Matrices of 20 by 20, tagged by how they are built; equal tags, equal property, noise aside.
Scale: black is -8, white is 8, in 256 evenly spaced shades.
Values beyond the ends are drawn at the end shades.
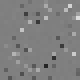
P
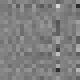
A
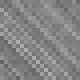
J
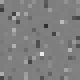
P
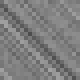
J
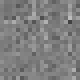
A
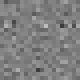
A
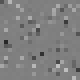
P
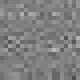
A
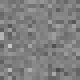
A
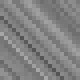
J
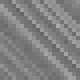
J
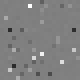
P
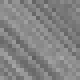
J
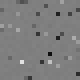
P
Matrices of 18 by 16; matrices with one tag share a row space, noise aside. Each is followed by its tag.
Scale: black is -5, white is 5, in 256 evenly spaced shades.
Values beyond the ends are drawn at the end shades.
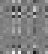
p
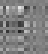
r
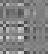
r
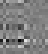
r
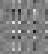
p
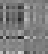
r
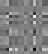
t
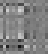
r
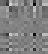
t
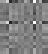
t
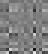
t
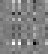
p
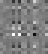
p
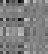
r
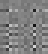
t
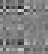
r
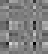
t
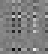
p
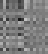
r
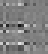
r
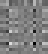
t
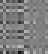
r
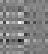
r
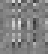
p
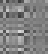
r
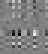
p
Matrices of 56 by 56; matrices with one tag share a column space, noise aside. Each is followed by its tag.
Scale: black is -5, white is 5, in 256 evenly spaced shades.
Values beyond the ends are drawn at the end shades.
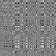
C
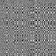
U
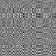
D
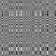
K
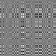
D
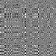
D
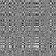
C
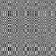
K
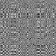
D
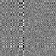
C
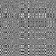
D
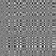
C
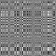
K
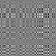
D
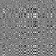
D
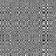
U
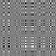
C
